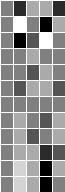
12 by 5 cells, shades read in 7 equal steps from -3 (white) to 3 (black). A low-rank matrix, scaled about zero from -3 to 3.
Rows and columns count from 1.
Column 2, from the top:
2 -3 3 0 0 1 0 -1 -1 -1 -2 -2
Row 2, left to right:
0 -3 0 3 -1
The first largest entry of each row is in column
2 4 2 1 3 2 1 4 3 4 4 4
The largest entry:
3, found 4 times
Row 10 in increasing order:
-1 -1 0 1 2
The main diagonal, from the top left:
0 -3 1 0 0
